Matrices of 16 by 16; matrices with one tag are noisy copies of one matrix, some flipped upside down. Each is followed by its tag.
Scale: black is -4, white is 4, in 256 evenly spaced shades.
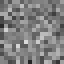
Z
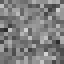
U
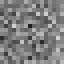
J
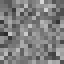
U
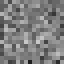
Z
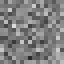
J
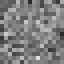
Z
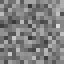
J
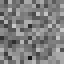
J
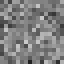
Z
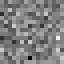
J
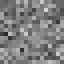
U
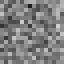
J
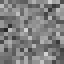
U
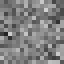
U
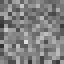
Z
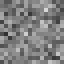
U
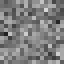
U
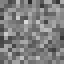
Z
